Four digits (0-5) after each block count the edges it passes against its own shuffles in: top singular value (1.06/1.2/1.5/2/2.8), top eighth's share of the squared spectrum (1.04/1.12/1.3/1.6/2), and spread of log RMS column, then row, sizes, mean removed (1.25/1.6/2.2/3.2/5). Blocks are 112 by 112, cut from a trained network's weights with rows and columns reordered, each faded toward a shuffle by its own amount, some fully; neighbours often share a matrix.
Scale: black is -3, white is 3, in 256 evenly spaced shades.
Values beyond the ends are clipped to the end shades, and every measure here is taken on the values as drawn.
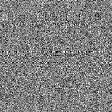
3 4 1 3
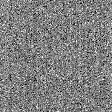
2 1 0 0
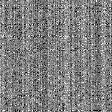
4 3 1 3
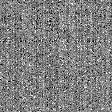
3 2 0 2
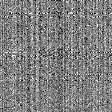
4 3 1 3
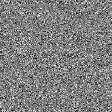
3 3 1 3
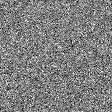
0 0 0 0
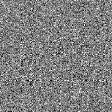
3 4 2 2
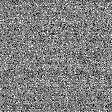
2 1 1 0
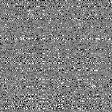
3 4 2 4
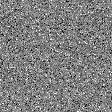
0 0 0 0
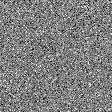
0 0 0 0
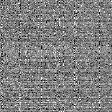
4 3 3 0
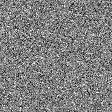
0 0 0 0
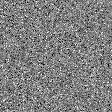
0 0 0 0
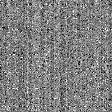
3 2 0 2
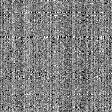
4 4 1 3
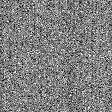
2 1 0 0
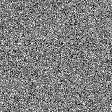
3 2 0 1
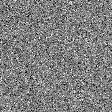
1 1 0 0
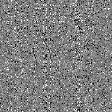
3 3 3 1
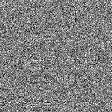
3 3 1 2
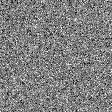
1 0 0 0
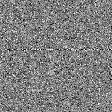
3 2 0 2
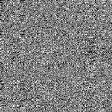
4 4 2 3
